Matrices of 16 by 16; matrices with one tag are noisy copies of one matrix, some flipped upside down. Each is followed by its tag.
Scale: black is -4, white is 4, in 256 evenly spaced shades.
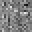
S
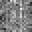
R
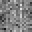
R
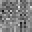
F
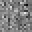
S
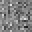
S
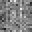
R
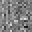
S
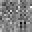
F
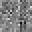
F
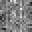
R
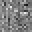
S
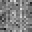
R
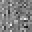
S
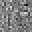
S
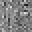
S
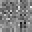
F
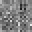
F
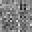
F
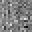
S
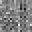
F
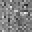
S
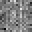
R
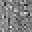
S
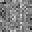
R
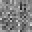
F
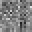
F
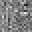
S
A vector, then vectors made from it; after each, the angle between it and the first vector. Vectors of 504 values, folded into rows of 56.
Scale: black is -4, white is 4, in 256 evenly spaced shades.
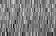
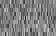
partly opposed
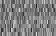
partly opposed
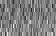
nearly opposite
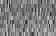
partly opposed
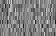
orthogonal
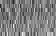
nearly opposite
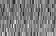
nearly opposite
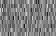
orthogonal
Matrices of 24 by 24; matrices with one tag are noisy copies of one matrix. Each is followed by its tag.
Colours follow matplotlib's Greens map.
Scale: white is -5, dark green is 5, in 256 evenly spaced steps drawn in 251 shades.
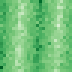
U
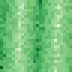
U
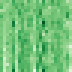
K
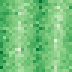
U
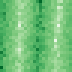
U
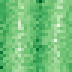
U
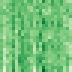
K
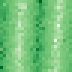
U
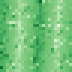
U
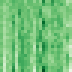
K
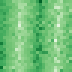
U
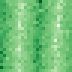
U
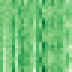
K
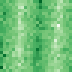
U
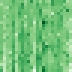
K
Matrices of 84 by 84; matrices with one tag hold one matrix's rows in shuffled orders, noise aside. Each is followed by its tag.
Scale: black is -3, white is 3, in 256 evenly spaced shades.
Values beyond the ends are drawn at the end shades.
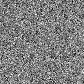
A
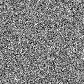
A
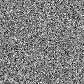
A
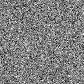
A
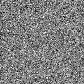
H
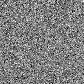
A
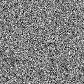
A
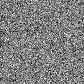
H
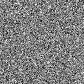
A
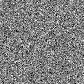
A
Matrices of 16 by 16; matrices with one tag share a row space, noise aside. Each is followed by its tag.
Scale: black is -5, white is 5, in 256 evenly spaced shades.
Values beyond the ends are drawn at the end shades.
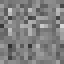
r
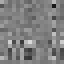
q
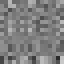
r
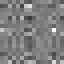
q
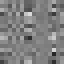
q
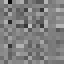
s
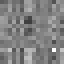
q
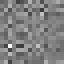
s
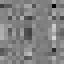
q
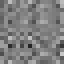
r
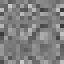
r
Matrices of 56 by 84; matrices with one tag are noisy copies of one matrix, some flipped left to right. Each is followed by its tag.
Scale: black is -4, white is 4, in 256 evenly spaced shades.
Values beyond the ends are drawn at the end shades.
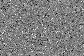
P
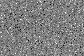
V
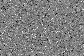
P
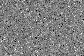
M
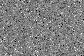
M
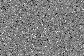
P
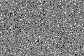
V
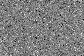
M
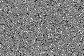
P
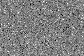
V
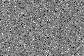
M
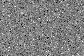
M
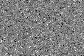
M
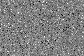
V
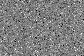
M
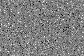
V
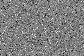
P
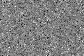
M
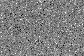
V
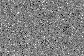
V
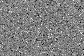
P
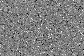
P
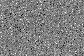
V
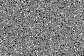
M
